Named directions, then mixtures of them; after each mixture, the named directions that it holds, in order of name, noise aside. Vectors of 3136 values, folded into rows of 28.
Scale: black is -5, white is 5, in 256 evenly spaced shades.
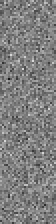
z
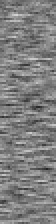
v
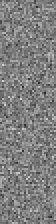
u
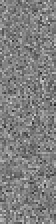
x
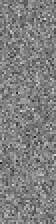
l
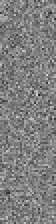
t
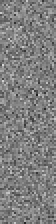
t, u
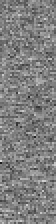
l, v, x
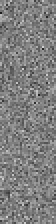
t, z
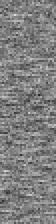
t, v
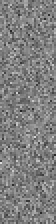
l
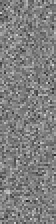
l, t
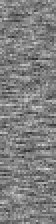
v, x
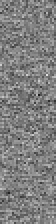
t, v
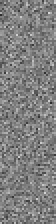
l, t, z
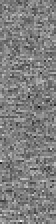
l, v, x
